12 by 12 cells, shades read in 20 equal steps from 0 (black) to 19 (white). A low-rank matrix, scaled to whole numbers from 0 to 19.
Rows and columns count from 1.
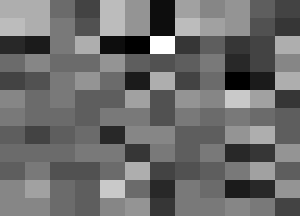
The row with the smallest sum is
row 3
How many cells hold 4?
7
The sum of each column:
104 104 97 94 109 98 83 100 104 88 86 97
